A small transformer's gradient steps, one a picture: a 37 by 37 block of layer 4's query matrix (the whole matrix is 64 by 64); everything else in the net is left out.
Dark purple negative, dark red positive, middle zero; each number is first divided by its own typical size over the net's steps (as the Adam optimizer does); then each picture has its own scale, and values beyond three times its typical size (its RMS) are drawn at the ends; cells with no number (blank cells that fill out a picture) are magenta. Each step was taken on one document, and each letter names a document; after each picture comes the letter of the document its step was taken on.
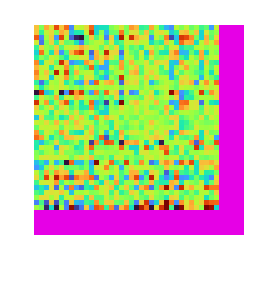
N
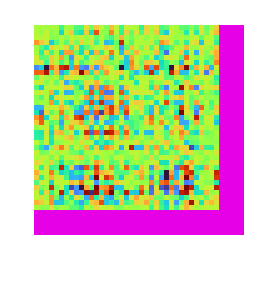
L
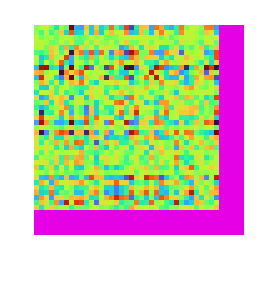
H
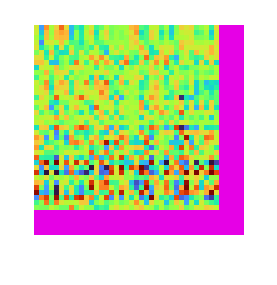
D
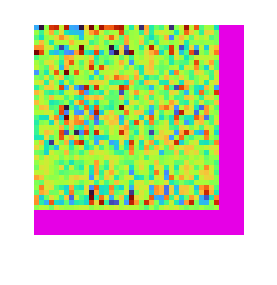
L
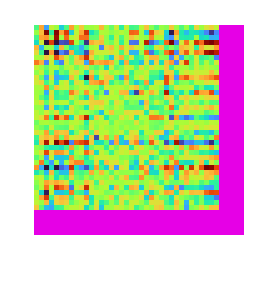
D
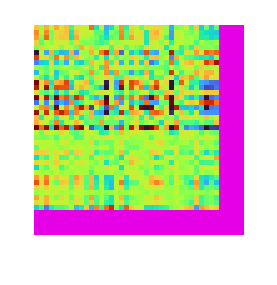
N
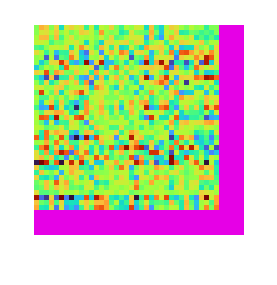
D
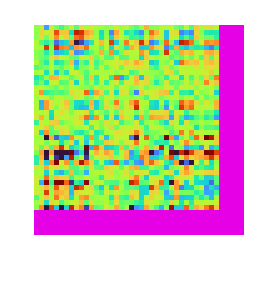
D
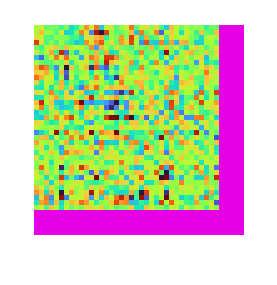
L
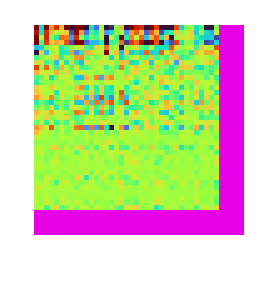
N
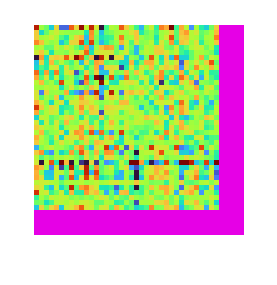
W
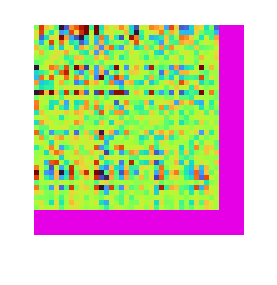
W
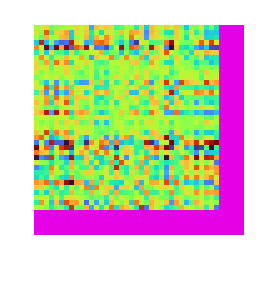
D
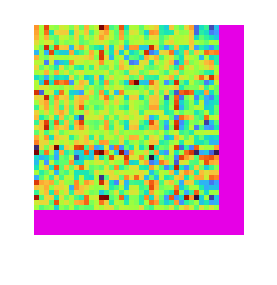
D
